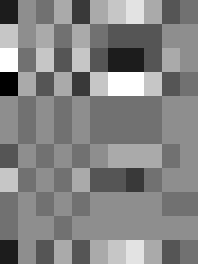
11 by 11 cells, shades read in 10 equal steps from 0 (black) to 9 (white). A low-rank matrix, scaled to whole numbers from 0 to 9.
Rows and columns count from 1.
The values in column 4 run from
3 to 6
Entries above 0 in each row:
11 11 11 10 11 11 11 11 11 11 11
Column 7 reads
7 3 1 9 4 4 6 3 5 5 7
